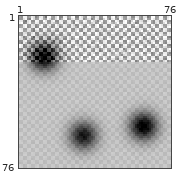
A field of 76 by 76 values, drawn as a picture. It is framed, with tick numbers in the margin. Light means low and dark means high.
Slope: none. Bumps: three. Seam: horizontal, 30% of the way down, the bottom part calmer. Average level on the scale: 30%.
